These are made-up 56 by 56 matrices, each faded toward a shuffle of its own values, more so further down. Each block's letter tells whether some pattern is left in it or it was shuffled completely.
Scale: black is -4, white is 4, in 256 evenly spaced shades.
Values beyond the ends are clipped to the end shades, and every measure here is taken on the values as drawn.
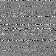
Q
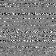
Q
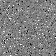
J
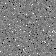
J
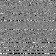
Q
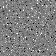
J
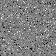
J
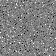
J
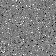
J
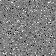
J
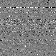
Q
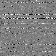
Q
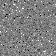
J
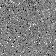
J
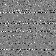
Q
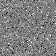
J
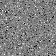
J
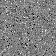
J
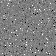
J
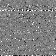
Q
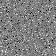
J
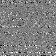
Q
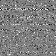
Q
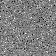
J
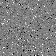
J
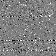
Q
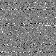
Q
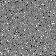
J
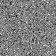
J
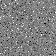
J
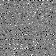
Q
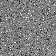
J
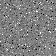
J
